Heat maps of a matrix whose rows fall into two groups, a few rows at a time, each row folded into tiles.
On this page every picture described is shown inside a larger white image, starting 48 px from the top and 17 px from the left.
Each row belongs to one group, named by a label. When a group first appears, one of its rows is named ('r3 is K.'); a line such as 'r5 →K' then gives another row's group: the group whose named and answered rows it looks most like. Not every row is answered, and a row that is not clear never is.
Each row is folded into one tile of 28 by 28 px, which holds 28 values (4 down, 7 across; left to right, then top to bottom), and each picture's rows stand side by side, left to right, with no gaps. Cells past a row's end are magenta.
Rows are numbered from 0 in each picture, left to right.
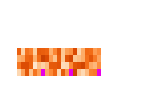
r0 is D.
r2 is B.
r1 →D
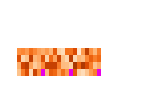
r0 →D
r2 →B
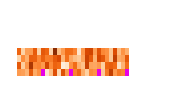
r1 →D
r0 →B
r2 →B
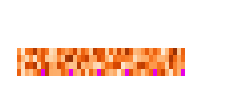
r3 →B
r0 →B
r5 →B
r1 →B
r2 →D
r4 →B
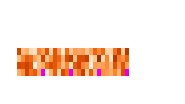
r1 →D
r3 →B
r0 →D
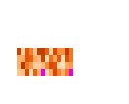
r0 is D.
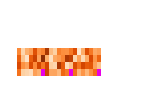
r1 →B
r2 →B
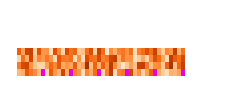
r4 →B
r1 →D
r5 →B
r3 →D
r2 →B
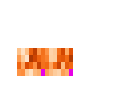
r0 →B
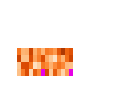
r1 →B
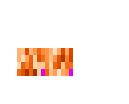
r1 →B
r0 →D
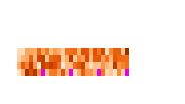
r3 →B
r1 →D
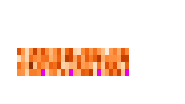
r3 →D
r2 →D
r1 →D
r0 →B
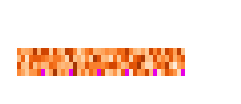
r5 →D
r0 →B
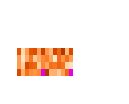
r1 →B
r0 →B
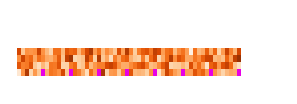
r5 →D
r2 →B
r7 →B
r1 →D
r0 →D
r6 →D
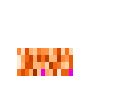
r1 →D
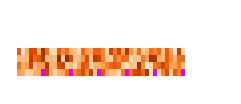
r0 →B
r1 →B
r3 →B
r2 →D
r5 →D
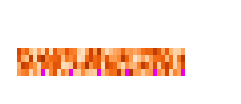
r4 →B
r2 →B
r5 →D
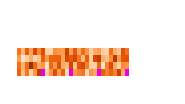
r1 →D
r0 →B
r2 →D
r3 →D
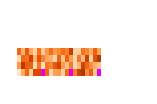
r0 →D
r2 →D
